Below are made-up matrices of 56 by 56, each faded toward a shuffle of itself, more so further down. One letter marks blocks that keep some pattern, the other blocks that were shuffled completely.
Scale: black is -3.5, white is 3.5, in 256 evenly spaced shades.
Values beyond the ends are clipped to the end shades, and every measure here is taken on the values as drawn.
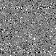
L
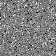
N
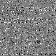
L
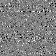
L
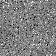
N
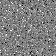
N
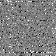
L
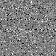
L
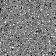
N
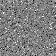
N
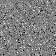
N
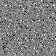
L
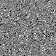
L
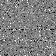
L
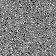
N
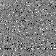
L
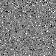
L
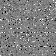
L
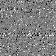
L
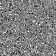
N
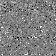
L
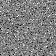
N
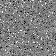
N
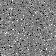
N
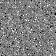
N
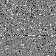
L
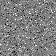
N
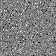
N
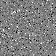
N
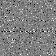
L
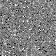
N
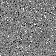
N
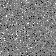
N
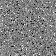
N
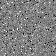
N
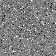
N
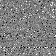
L
